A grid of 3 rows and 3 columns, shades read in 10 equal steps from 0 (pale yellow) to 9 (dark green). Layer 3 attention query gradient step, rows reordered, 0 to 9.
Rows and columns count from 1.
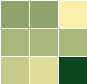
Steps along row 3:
down up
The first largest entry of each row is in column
1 1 3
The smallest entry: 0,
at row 1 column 3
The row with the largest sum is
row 3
